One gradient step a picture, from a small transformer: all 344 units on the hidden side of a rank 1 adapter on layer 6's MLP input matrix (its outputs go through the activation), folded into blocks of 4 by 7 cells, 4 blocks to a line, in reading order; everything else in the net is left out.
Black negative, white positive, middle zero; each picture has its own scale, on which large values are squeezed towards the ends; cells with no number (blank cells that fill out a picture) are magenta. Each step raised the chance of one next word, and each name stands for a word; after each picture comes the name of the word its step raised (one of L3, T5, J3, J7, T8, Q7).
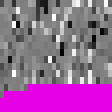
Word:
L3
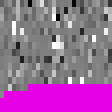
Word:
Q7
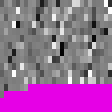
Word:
L3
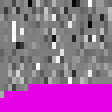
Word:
Q7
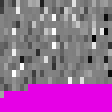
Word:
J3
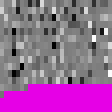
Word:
J3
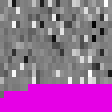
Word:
L3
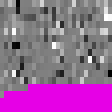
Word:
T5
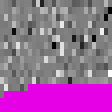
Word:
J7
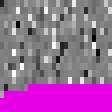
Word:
J3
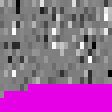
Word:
T5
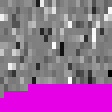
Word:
J7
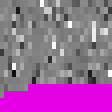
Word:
L3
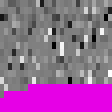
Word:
J7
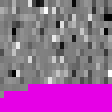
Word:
T5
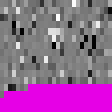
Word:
Q7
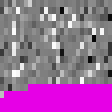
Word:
J3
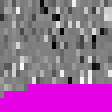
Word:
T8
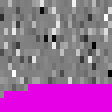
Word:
T5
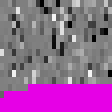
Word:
L3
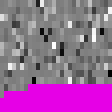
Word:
J7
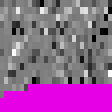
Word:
T5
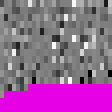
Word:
J7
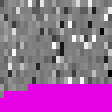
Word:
J7
